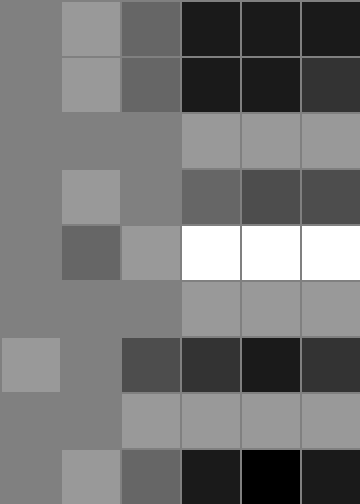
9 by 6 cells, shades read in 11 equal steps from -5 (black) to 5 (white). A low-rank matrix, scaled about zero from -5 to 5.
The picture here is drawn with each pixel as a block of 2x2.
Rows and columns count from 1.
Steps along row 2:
up down down same up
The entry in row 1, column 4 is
-4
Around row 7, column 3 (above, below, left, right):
0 1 0 -3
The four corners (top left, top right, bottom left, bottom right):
0 -4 0 -4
